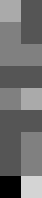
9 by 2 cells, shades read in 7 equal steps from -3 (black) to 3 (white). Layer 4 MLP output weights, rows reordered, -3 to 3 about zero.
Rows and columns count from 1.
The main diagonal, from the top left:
1 -1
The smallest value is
-3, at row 9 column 1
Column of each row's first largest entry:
1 1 1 1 2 1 2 2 2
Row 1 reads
1 -1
